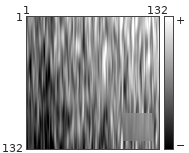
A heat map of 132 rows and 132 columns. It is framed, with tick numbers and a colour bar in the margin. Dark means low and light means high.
Streaks run downward. The ninth with the lowest average is the bottom left. Values rise toward the top right. In the bottom right lies a patch that is calmer than the rest. The top right is the ninth with the highest average.
